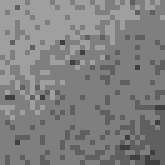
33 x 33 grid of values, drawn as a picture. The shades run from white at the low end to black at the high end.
Odd rows or columns: none. Stripes: none. Mirror symmetry: none. Slope: up to the bottom right. Ninth with the lowest average: top left.
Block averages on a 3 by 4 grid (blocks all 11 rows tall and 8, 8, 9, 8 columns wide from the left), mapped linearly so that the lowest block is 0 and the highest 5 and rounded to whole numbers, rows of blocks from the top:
0012
1233
3345
